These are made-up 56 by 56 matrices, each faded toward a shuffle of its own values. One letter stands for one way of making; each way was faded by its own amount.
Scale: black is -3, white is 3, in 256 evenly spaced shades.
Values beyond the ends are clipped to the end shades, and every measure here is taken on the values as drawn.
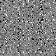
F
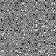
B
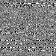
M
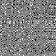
B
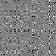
B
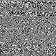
M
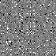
B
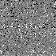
F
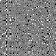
B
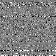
M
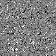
F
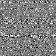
M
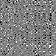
B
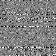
M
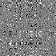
B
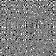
B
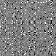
B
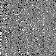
F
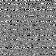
M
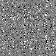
F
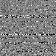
M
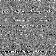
M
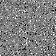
F
